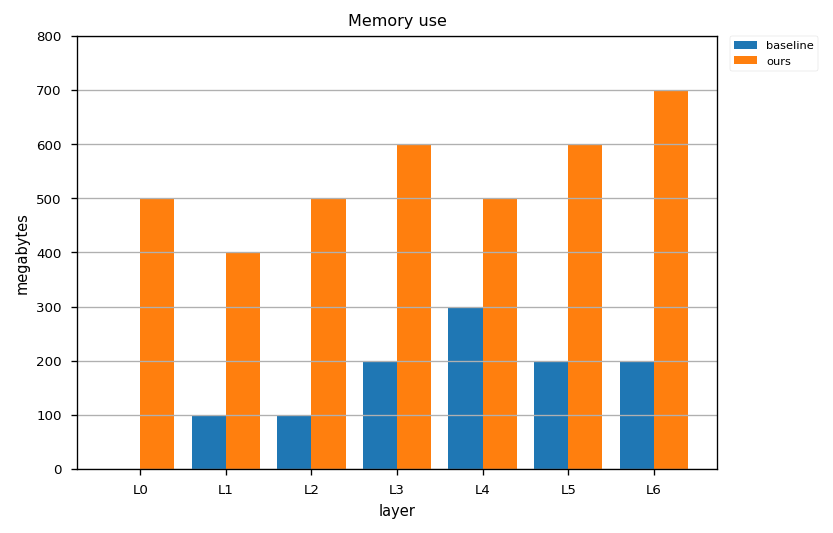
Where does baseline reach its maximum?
L4
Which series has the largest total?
ours
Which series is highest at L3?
ours
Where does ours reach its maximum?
L6
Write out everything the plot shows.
Title: Memory use
x-axis: layer, ticks L0 L1 L2 L3 L4 L5 L6
y-axis: megabytes, ticks 0 100 200 300 400 500 600 700 800
Legend: baseline, ours
Values:
baseline: 0 100 100 200 300 200 200
ours: 500 400 500 600 500 600 700
